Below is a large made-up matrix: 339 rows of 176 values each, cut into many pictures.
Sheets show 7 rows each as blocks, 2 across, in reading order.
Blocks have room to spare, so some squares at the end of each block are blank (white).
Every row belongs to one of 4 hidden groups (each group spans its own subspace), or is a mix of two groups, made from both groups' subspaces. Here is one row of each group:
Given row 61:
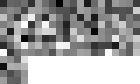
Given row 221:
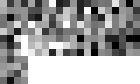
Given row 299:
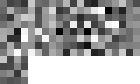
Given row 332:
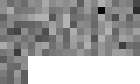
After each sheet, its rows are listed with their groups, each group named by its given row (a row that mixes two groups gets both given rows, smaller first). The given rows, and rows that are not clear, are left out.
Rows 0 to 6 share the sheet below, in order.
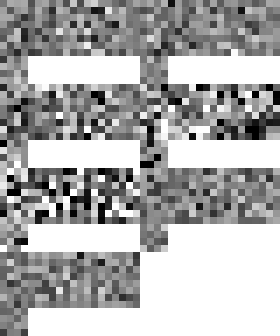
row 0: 299
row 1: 221 and 299
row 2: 299
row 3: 221
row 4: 332
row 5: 332
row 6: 332
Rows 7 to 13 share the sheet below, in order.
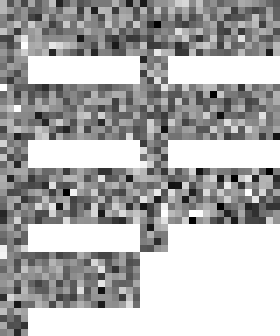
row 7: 221
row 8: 299
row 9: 299
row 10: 221 and 332
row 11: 332
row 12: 221
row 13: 299 and 332
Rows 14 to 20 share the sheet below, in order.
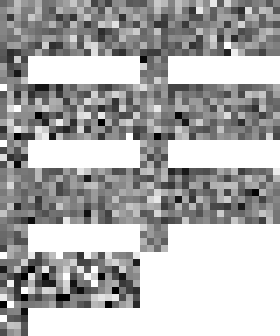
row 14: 61
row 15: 61 and 299
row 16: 299
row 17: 299
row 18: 221
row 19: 299 and 332
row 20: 61
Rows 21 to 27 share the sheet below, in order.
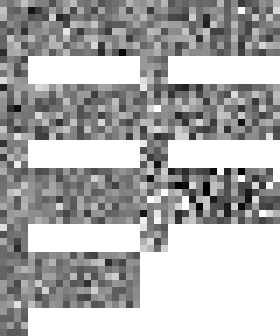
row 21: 332
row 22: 332
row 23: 299
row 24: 299
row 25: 299
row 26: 332
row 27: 299
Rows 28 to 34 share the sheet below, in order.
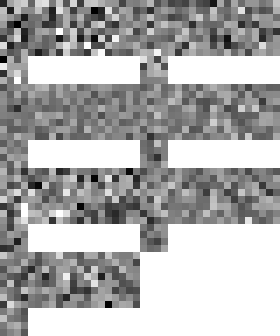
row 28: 299
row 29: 61 and 332
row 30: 299
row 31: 61
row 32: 221
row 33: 61
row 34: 61
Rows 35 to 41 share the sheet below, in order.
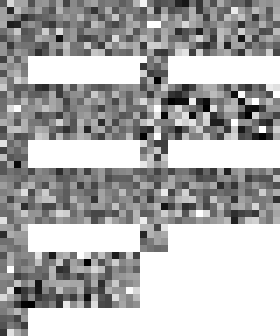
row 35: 299 and 332
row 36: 299
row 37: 299
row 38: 332
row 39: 61
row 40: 61
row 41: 221
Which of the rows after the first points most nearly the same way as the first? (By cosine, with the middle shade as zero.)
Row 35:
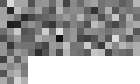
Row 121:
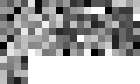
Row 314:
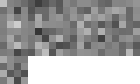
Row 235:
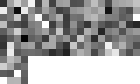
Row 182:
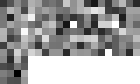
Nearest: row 235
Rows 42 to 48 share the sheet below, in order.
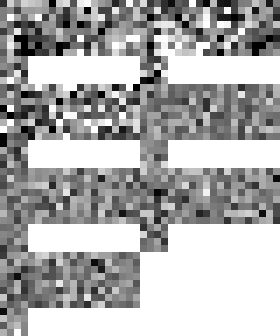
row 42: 221
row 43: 221
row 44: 221 and 332
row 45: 332
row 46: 332
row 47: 61 and 332
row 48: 299
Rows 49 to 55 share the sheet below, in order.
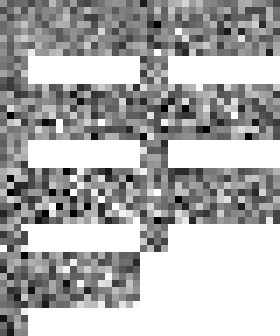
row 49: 221
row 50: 299
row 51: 61 and 332
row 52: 61
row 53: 332
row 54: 299
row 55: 332
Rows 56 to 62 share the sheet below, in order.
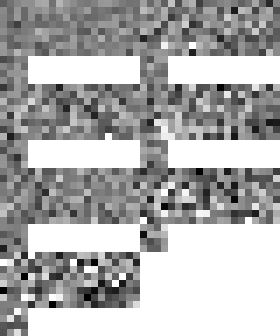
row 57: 221
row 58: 61
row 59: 221
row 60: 221
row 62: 221
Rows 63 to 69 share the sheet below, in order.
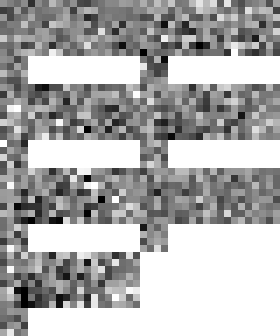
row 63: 221
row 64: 61
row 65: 299 and 332
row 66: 221
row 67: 221
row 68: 299
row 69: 221
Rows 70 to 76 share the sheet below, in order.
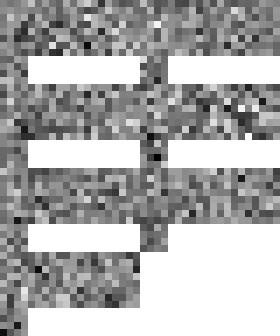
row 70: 221
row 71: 299
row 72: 221
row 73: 61
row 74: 299
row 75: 61 and 332
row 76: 221
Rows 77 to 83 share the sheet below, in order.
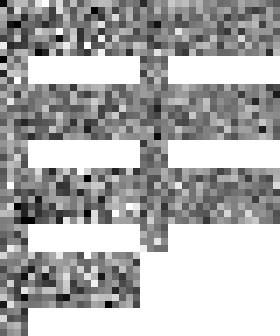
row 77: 299
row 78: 299
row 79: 61 and 221
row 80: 332
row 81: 221
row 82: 221
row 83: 61
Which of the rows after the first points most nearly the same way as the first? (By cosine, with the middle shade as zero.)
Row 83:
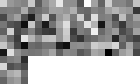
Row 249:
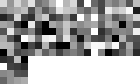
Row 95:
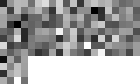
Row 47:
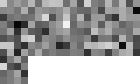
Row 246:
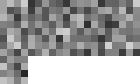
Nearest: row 249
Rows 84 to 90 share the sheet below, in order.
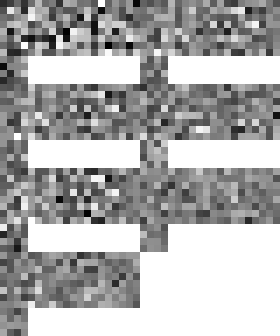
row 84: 61 and 332
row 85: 299
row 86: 299
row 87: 61 and 299
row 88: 299
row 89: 61
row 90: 221
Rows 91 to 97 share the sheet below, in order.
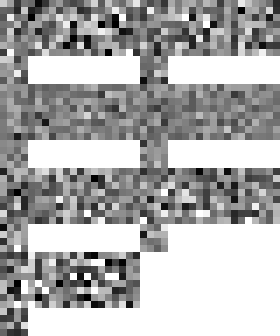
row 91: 61 and 299
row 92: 332
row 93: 299
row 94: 299
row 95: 299
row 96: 61
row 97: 299
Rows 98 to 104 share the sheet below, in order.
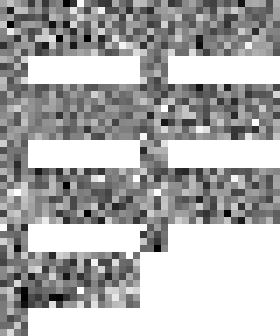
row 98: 332
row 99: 221 and 332
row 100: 299
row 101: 61
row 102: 299 and 332
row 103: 299
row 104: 221
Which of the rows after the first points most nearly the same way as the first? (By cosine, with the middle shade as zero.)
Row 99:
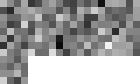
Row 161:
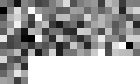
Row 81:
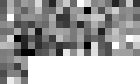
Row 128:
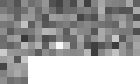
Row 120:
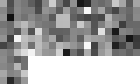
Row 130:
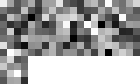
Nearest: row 120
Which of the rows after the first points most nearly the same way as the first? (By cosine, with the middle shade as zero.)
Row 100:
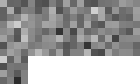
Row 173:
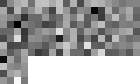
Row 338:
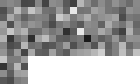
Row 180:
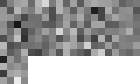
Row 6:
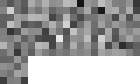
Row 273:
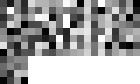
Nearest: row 338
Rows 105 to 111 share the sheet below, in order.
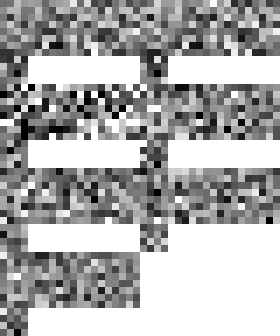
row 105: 61
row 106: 61
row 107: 221
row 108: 299
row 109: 61
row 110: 299
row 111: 299
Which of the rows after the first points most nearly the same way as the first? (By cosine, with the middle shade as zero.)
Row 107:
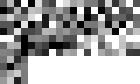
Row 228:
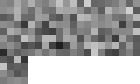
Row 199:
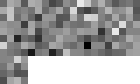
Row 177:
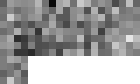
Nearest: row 177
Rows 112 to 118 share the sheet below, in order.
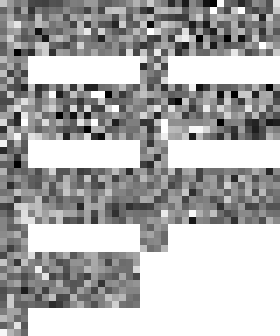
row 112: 299
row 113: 332
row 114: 299
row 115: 221
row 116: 221
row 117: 221
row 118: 221
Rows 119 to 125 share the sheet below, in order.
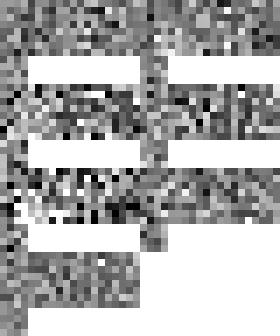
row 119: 299
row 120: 221
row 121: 221 and 299
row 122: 332
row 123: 221
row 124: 61
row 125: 332
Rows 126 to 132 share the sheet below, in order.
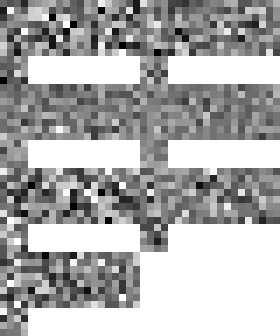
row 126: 332
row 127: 299
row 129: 332
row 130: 61
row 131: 61 and 332
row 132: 332
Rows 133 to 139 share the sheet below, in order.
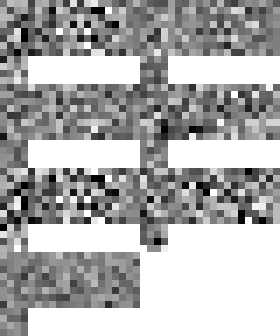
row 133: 299
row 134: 299
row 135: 299 and 332
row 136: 221
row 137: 299
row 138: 61 and 332
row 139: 61
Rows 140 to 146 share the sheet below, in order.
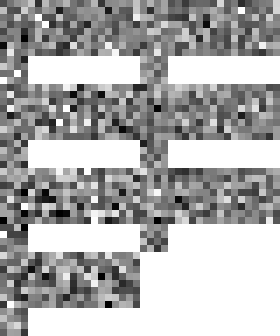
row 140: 221
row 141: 332
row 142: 332
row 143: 61 and 299
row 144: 61
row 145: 299
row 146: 61
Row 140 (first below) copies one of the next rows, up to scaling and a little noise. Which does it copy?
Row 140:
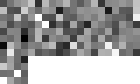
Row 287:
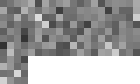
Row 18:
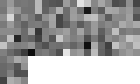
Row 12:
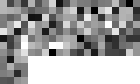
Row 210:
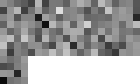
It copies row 287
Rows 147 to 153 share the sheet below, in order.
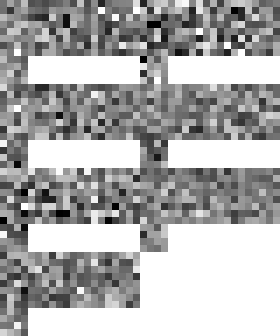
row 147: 332
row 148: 299
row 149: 299
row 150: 61
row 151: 61
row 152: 61
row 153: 221
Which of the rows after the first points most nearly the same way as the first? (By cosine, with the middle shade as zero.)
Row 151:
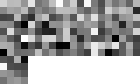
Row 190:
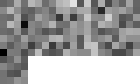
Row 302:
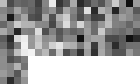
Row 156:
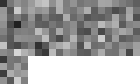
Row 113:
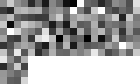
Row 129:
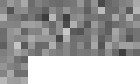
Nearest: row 190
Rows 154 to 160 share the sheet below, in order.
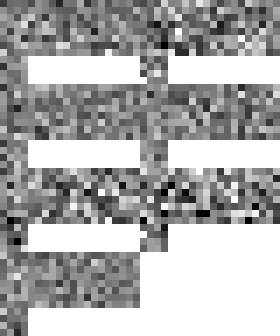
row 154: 61
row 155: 221 and 299
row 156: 299
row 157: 332
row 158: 61
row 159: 61
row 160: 299
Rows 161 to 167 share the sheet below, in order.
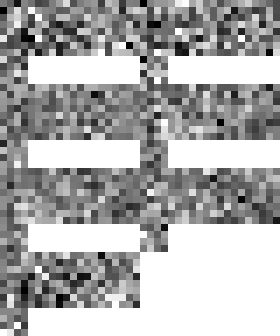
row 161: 221 and 332
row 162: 299
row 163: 299
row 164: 221
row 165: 221
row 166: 332
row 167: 221
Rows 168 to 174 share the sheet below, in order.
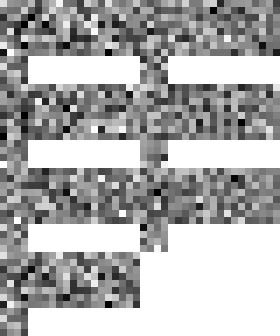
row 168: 61
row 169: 332
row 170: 221 and 332
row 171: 299 and 332
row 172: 332
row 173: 299
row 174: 61
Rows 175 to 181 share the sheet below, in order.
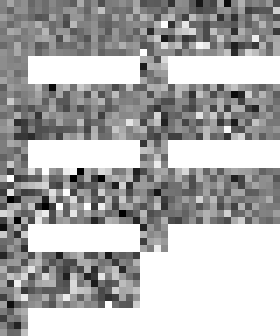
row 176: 61
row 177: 221
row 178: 299
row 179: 332
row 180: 299
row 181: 61
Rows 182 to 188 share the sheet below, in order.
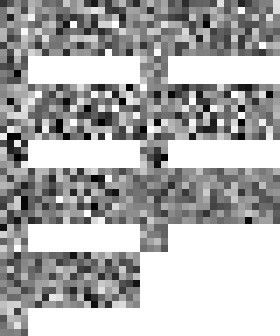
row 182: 61 and 299
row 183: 332
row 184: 61 and 332
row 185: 299 and 332
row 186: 299
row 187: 61
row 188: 61
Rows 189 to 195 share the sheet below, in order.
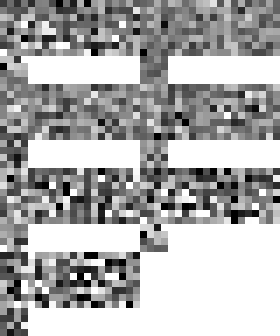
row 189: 61
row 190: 61 and 332
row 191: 61 and 299
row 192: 299
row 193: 332
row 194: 61
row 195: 299
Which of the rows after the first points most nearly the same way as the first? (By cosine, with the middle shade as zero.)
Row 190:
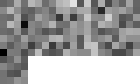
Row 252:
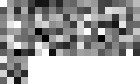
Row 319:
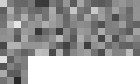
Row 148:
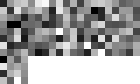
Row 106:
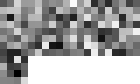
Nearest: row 106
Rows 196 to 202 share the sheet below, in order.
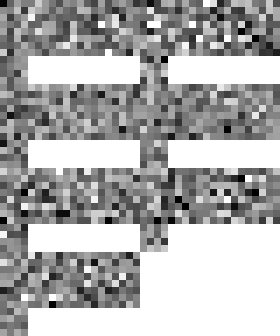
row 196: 61 and 299
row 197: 332
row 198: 332
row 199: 221
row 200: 61
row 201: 299
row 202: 221
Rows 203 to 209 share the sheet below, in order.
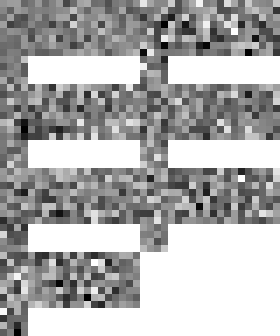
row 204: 61
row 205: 221
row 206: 221
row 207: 61
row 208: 332
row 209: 299
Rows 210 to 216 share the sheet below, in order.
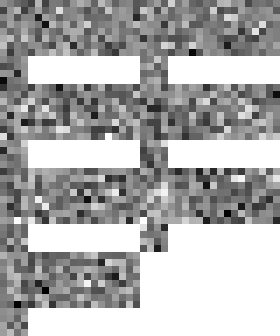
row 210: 221
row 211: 221
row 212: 61
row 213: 332
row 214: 299
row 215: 299 and 332
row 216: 299
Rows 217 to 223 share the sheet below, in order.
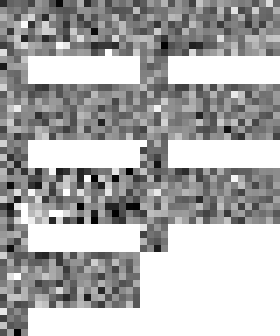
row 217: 61
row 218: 221
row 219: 299
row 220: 299
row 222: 299
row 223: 299
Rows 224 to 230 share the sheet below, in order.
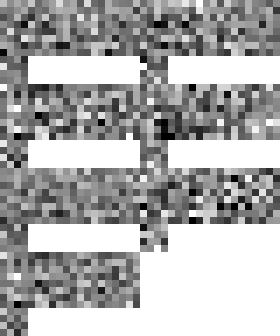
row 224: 61
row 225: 61 and 299
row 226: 299
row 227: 221
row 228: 61
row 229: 221 and 299
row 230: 299
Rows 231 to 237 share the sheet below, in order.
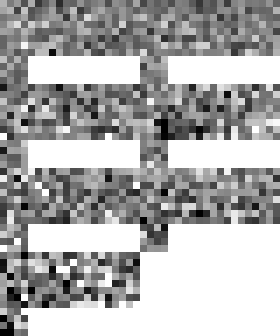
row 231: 221 and 299
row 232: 61
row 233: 61
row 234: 221
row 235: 221
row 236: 61
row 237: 332
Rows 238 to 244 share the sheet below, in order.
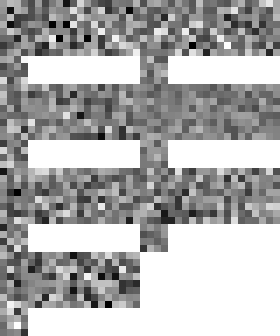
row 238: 332
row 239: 221
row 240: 332
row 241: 61
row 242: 299
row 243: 221
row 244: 61
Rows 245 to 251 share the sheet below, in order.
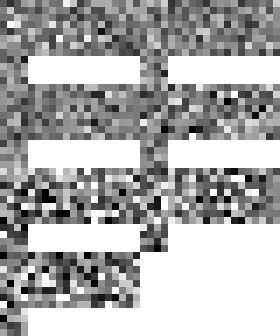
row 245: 332
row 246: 299 and 332
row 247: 299
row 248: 221
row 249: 61
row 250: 299
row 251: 61
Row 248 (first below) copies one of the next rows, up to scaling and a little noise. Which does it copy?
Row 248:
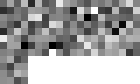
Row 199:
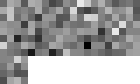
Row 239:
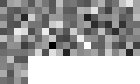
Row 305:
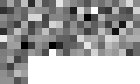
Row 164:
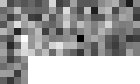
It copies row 305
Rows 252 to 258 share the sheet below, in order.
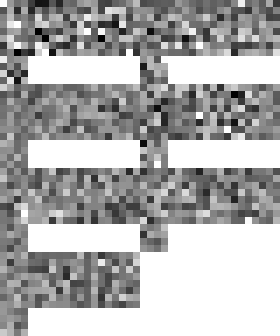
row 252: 299
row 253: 61 and 332
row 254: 61 and 299
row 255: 299
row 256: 221
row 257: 61
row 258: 332
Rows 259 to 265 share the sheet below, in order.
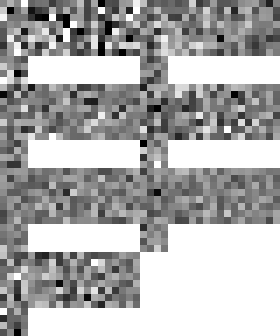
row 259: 332
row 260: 221
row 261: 221
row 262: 299
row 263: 332
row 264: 299
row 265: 299
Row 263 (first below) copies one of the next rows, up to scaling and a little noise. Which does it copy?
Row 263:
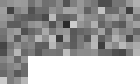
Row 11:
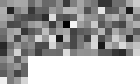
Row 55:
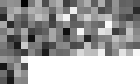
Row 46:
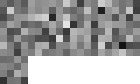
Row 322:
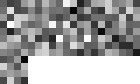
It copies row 11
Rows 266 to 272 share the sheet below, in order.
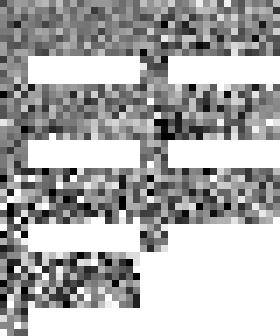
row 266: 299
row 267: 61
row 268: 221
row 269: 221
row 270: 332
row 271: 332
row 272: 221
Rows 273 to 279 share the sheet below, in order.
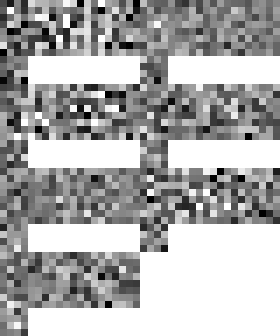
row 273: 332
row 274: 299
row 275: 299
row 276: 61
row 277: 299
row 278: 332
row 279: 61
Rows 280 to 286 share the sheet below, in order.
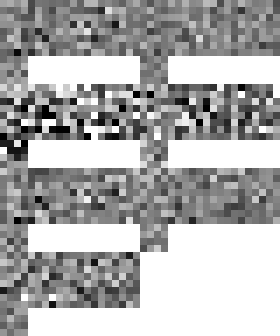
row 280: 299
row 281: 332
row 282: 61
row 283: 332
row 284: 299
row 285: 221
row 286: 221
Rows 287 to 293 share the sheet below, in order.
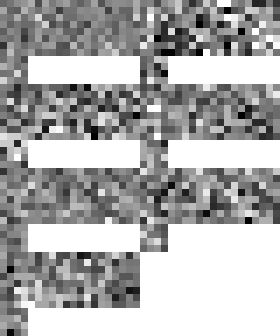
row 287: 221
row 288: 221
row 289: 61
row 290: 332
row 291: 61
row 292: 61
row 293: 221
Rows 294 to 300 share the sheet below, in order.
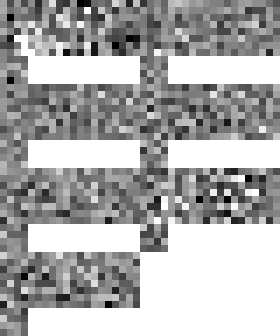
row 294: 221
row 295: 299
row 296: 332
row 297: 332
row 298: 61
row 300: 61
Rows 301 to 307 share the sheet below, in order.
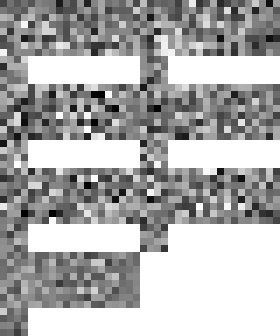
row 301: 61
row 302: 221
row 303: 299
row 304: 299
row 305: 221
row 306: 332
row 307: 299
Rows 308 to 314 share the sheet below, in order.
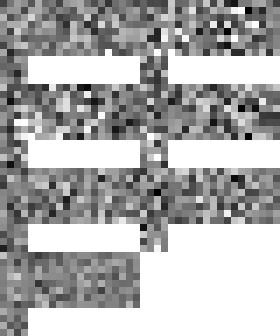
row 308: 61
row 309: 299
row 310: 221
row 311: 61
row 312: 332
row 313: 299
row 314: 299
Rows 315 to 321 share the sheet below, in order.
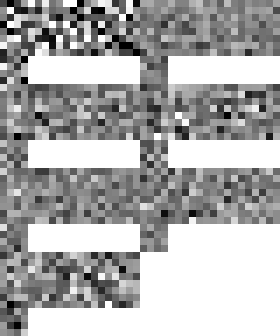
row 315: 332
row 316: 61
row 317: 299
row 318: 299
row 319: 299
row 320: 221
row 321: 61
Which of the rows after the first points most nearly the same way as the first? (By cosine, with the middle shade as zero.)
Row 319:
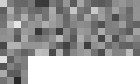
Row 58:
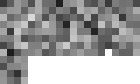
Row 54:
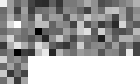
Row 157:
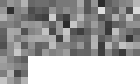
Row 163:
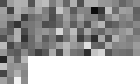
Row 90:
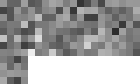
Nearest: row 54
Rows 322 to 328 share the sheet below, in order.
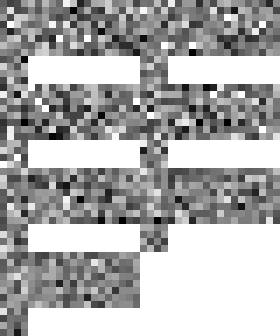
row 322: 332
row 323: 221
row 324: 221
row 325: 332
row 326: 332
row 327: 299
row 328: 299
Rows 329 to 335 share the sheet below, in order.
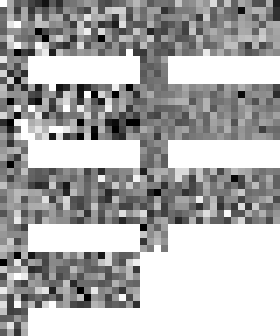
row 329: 299
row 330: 221 and 332
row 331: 221
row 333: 332
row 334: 299
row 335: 221 and 332
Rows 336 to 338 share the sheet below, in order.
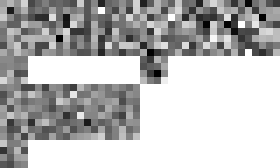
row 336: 332
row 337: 61
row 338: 332
